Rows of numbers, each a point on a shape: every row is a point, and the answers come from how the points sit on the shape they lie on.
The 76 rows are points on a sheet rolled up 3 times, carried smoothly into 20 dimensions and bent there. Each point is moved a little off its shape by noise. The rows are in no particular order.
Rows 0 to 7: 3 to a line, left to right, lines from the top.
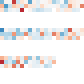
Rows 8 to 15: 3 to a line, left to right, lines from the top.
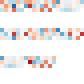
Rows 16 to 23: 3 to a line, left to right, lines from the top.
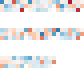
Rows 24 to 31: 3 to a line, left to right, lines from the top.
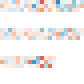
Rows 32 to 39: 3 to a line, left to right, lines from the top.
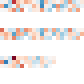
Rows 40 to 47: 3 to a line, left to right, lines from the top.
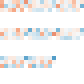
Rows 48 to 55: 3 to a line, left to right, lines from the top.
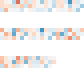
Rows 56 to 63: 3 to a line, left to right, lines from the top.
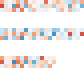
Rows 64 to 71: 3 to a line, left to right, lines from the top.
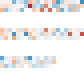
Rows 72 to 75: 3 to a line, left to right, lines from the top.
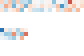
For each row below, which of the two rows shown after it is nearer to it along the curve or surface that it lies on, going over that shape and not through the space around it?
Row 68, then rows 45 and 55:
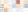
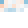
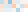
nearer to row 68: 55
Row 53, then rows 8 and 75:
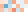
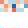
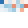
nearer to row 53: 75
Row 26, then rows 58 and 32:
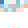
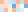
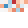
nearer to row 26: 32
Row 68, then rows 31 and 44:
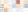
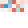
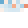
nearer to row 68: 44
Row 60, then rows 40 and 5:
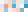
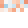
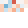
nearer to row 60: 40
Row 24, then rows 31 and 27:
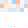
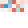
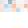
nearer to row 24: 27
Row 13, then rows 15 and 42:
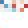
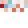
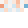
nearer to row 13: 15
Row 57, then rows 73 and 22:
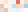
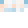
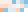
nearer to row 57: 22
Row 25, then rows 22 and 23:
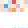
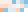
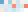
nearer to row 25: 23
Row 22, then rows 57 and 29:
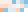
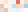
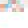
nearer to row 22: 57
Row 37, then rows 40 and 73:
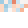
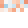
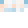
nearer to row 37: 40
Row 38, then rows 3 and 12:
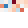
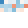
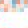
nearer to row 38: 3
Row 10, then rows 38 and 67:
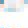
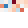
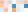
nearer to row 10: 67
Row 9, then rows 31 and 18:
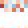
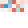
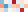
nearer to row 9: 31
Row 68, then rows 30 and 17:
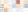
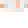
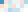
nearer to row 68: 30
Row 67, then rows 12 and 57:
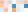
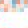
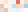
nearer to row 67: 12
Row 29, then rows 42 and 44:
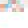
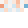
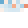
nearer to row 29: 44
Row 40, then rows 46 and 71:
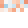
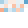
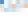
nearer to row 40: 71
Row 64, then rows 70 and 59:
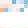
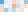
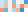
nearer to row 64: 70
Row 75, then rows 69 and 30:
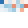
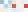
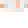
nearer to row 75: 69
